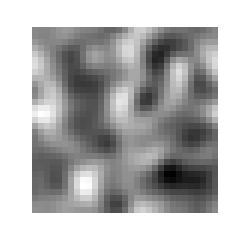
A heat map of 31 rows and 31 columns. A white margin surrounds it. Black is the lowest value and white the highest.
Ninth with the lowest average: bottom right. Mirror symmetry: none. Average level on the scale: 50%.
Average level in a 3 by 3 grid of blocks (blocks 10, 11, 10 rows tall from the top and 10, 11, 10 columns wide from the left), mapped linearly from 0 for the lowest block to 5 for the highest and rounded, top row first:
4 5 4
5 4 3
5 5 0
